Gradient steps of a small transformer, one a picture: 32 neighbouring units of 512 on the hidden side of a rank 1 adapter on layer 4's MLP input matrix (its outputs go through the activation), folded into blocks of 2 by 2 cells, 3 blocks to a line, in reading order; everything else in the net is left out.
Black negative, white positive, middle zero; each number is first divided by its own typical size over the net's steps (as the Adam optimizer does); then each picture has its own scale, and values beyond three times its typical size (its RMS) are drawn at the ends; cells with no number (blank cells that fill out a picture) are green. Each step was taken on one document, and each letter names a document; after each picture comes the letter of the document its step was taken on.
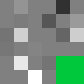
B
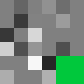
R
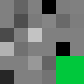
R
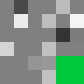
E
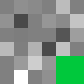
E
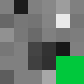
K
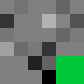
E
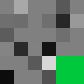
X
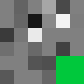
K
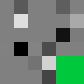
X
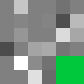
B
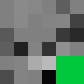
X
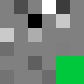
R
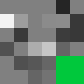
B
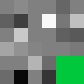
E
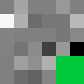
X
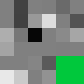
E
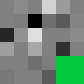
K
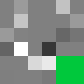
X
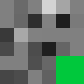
K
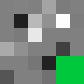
R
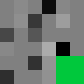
K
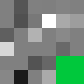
E
